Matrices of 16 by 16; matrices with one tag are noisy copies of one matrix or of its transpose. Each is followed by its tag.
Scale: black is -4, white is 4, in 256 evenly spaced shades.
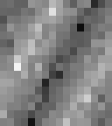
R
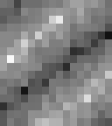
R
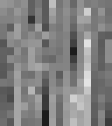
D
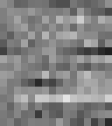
D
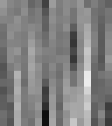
D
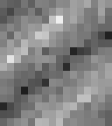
R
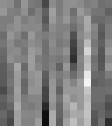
D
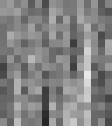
D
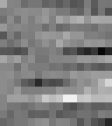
D
